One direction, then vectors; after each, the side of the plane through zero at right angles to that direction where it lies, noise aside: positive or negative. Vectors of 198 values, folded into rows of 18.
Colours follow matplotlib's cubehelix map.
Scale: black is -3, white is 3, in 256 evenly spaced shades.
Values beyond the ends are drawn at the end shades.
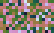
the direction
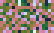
negative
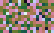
negative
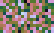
negative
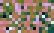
positive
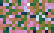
positive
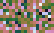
negative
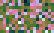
negative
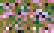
negative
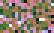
negative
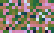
positive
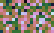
negative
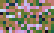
positive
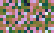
negative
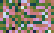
positive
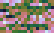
negative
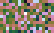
negative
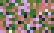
positive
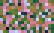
positive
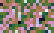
positive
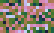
positive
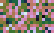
negative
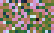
negative
